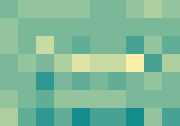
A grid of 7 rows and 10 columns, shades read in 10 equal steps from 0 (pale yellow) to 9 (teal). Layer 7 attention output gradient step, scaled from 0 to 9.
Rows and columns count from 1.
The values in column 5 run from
1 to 9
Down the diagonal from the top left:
5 5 2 3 6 4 7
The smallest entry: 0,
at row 4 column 8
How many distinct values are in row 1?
3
